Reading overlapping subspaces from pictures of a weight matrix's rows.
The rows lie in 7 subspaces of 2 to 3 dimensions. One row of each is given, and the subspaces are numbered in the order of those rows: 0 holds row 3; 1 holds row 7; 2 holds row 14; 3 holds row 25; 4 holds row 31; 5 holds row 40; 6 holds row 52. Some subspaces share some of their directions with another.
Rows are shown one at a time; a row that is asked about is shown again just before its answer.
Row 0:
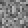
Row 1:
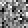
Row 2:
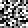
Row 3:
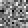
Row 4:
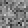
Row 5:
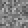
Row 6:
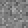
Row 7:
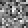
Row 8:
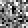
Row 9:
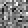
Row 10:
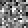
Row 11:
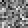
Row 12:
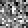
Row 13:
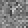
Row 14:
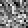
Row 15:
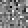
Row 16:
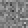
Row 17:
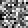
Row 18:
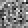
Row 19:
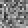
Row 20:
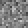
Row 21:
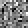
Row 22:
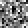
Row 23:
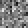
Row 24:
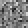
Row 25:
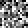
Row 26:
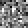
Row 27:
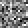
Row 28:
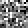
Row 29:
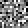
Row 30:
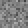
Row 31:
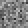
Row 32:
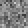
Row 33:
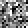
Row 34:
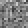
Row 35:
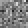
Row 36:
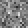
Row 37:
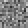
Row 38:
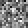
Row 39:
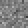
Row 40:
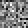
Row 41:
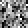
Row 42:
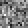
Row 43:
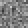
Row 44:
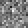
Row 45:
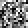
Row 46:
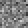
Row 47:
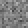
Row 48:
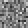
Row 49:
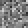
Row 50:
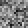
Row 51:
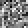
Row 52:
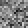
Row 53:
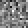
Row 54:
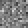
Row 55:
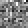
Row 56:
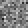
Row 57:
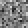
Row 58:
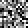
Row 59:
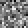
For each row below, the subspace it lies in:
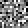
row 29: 5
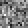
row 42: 6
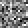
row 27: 5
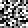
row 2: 0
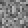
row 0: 1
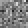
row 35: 0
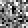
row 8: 2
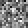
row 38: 4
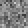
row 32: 2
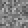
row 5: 0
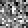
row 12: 2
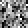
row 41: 3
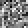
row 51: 2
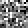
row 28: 0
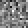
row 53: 5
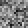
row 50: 6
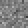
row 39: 6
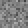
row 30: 4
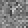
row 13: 3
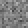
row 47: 6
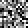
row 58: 3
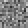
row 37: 5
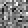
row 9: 1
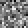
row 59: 0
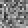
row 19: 1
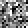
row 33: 3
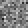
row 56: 4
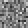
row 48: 5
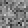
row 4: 6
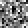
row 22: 1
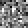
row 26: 6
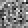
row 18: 4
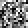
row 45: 4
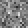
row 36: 3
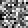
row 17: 4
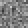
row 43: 6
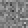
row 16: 5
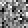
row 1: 3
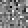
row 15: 5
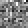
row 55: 0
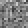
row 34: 0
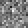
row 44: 4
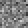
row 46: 5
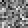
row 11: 3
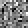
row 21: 1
